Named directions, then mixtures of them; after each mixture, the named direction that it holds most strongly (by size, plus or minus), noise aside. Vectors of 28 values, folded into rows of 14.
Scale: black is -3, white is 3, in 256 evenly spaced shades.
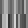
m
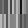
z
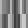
m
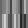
m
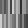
z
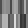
m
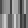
m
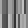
m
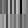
z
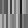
z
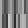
m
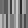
z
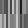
z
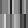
z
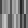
m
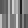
z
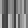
m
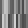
m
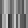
m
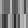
m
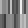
z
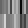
z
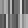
z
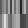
z
